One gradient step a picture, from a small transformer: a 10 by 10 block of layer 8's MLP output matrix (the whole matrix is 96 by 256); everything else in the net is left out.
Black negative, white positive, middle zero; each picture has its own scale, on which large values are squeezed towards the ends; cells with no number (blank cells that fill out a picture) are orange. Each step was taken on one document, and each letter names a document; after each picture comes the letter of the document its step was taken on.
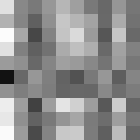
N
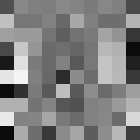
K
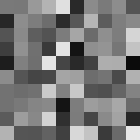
K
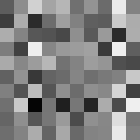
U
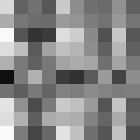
N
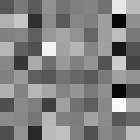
U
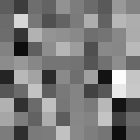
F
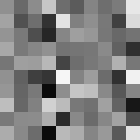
K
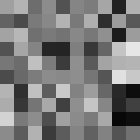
U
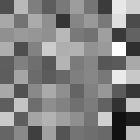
U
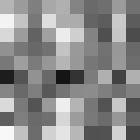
N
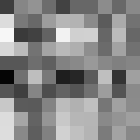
N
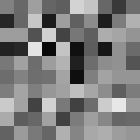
F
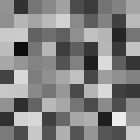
F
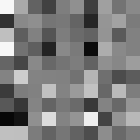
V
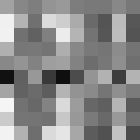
N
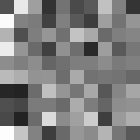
V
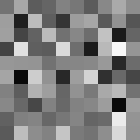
U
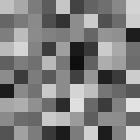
K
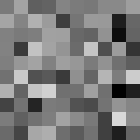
U
